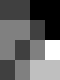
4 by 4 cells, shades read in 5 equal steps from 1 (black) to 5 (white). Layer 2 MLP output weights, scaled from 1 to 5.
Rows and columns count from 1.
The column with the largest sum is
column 4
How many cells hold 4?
2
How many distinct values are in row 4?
3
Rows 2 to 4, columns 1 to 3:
3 3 2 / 3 2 3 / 2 3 4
